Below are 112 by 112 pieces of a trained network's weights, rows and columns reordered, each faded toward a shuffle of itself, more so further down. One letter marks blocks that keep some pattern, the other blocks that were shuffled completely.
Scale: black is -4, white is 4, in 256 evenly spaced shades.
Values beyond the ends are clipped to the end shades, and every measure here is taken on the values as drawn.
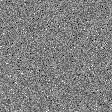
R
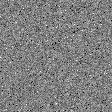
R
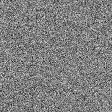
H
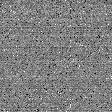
H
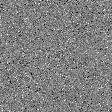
R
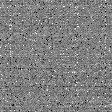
H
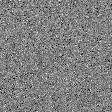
R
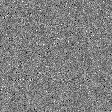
H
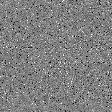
H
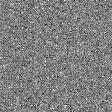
H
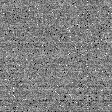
H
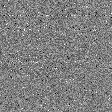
H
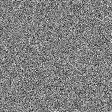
R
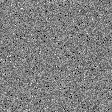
R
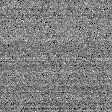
H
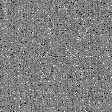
H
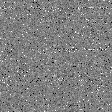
H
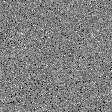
R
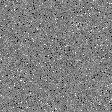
R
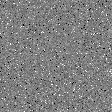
R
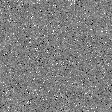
R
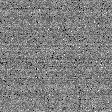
H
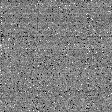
H
